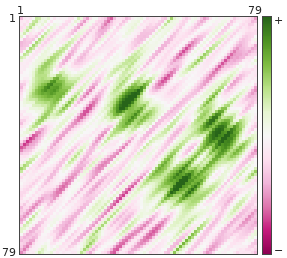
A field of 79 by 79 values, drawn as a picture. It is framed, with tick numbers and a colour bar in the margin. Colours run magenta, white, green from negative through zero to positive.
No row or column stands out. Four bumps rise from the field. Overall the values sit about 50% of the way up the scale. The middle right is the ninth with the highest average. Neither half mirrors the other. There are no lone odd cells.
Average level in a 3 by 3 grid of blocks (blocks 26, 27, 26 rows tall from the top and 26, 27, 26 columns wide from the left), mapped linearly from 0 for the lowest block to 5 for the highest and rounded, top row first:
210 | 135 | 012
